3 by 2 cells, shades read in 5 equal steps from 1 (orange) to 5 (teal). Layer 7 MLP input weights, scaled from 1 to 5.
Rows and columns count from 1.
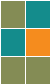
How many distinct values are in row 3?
1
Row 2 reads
5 1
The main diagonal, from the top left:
3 1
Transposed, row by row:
3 5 3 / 5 1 3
